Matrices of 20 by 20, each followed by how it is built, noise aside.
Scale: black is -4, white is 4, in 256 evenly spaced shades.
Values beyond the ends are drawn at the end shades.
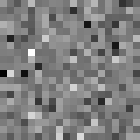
noise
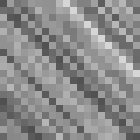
Toeplitz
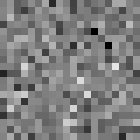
noise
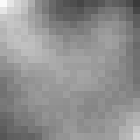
smooth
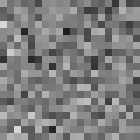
noise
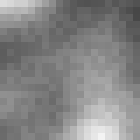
smooth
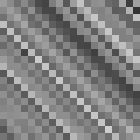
Toeplitz
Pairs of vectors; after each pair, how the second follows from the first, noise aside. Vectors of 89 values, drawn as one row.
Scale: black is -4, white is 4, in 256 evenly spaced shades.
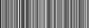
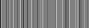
partly zeroed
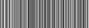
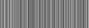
shrunk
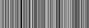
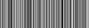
wrapped around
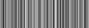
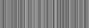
shrunk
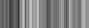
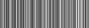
shuffled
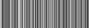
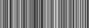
shuffled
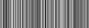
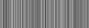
shrunk
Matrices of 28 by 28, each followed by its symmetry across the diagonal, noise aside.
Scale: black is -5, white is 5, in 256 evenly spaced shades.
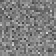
neither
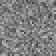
antisymmetric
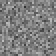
neither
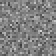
neither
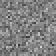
neither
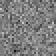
neither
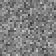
antisymmetric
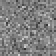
antisymmetric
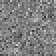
antisymmetric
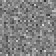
neither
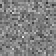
neither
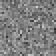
antisymmetric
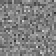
neither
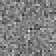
antisymmetric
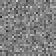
antisymmetric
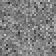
neither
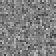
antisymmetric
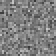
antisymmetric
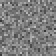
neither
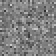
antisymmetric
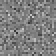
antisymmetric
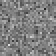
antisymmetric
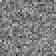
neither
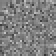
antisymmetric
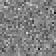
neither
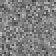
antisymmetric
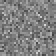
neither
